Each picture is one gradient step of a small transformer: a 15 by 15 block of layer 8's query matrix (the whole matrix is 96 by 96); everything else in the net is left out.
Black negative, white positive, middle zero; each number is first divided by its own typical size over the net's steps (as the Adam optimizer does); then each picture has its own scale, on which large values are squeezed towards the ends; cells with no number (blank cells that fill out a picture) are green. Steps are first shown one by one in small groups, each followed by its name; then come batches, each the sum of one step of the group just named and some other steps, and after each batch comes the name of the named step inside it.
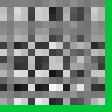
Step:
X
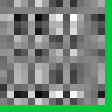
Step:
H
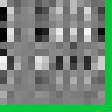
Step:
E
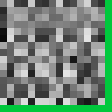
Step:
E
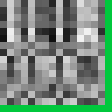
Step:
E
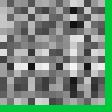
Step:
X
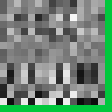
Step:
H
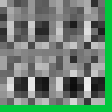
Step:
E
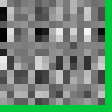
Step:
E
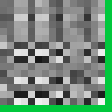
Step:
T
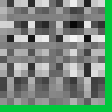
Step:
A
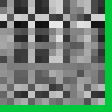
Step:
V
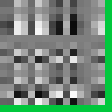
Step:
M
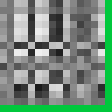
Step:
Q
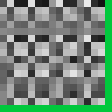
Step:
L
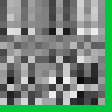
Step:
T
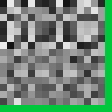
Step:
L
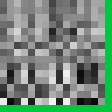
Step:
Q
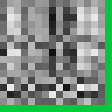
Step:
Q
